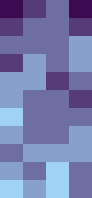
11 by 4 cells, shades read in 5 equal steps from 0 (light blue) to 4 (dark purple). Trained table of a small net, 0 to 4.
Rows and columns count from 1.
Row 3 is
2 2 2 1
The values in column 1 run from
0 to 4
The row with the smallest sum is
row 11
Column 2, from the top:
3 2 2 1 1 2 2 2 1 2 1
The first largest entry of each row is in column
1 1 1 1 3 4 2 2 1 2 4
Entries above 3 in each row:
2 0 0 0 0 0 0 0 0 0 0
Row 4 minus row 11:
3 0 2 -1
